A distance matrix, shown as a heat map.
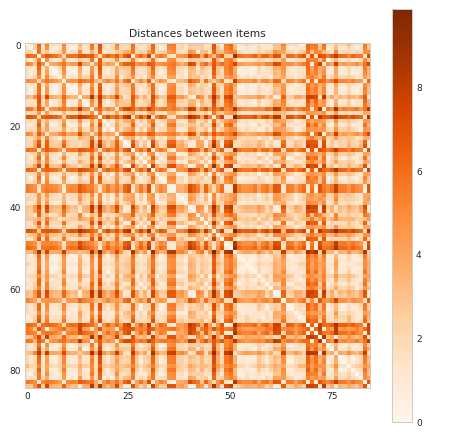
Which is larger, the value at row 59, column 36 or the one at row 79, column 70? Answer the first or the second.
the first
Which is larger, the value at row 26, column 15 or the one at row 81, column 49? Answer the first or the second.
the first
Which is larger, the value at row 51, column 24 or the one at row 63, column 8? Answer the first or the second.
the second
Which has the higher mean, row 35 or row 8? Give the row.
35
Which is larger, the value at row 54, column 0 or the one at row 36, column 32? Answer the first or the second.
the second
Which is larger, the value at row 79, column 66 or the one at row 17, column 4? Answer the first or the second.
the first
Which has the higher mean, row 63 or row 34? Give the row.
63
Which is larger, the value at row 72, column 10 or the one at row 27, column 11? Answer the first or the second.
the first
